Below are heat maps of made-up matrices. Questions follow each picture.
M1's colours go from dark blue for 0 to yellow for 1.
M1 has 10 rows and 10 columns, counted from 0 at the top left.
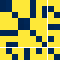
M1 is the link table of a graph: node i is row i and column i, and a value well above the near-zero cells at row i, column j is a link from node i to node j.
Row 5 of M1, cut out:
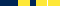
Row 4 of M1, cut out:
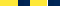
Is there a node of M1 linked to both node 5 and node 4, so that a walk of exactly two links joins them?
yes
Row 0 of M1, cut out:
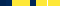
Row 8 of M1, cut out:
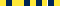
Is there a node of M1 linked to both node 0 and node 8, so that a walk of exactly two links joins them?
yes
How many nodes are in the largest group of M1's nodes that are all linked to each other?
5
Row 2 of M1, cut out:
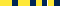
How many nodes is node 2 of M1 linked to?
6
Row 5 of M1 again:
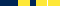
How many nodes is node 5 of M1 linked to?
6
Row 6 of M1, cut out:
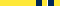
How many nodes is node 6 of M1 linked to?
8
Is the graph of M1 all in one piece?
yes
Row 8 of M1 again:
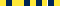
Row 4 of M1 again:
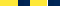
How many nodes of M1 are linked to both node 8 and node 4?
4
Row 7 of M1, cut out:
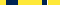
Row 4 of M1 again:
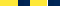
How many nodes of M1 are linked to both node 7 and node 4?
3
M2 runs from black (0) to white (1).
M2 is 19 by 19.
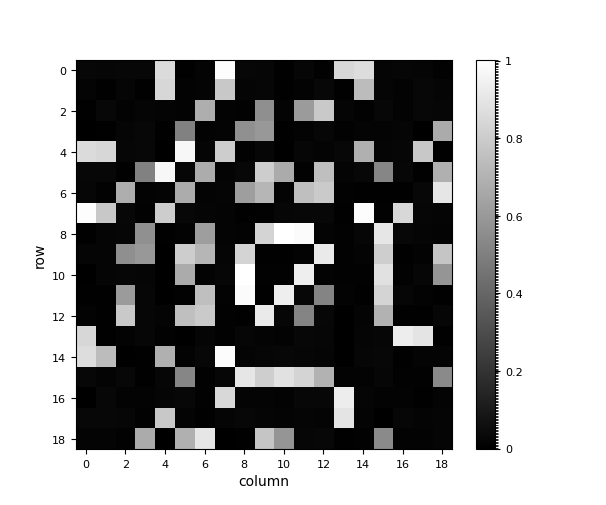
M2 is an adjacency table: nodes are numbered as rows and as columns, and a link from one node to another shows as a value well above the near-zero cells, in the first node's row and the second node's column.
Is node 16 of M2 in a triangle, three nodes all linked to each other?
no
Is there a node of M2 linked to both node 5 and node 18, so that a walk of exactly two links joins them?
yes
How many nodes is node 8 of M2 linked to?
6
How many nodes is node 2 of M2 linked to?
4
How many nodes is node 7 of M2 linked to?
5
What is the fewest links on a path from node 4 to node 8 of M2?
3
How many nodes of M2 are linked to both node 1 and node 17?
1
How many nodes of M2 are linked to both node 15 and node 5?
4
